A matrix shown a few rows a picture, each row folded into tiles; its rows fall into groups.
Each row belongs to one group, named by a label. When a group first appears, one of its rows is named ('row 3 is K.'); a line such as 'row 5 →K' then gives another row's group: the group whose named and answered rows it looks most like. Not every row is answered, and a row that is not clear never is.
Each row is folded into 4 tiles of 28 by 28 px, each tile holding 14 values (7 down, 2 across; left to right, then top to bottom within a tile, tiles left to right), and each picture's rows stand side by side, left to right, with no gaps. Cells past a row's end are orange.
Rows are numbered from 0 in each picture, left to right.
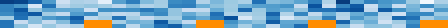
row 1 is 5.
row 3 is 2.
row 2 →5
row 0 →2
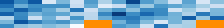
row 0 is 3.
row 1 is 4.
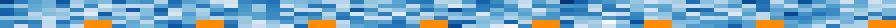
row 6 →5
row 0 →3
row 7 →4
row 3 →5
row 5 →2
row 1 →5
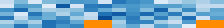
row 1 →4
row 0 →5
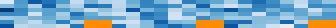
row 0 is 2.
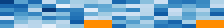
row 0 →2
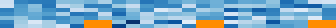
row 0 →2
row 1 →3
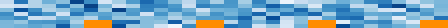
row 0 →5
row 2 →4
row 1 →3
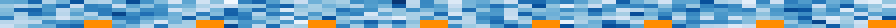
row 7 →4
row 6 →3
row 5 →5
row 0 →5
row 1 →4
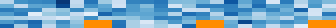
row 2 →3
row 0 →3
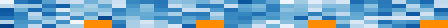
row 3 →5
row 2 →4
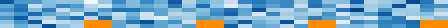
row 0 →4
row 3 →5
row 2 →3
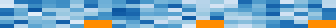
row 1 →4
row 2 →5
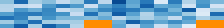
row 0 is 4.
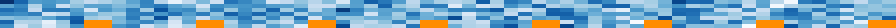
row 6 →3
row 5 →4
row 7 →4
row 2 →4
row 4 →5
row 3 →2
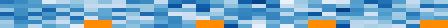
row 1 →5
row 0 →4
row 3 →2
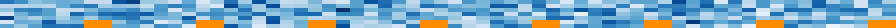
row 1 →4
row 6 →3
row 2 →2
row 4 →5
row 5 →5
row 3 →2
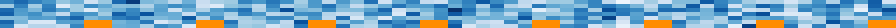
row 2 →2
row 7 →5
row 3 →5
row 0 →2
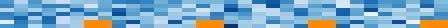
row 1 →3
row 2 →2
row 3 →3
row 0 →4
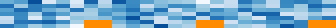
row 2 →5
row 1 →4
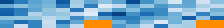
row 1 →4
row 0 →3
